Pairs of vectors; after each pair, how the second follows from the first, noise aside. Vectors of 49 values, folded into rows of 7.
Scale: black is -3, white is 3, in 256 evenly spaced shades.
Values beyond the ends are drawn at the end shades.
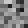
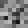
wrapped around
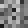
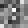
negated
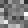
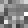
sign-scrambled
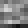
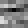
wrapped around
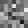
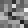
copied
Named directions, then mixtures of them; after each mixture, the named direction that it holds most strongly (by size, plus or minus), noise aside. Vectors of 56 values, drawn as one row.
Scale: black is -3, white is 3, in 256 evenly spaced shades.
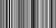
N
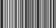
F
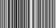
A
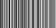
A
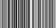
A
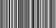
N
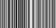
A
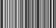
F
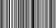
N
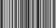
F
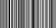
N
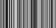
N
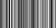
N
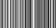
N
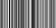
N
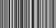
A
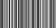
F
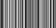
F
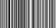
A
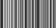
F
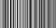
A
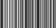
F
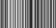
A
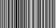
A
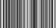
F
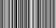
A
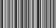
F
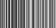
A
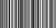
N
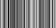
F
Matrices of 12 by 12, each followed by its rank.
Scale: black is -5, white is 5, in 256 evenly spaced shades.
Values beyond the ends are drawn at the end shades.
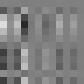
one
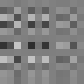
one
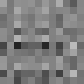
two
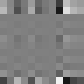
one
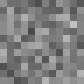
full rank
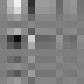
one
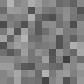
full rank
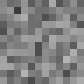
full rank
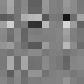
two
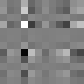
one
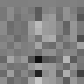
two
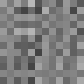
two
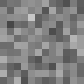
full rank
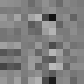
two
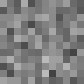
full rank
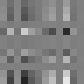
one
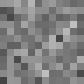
full rank
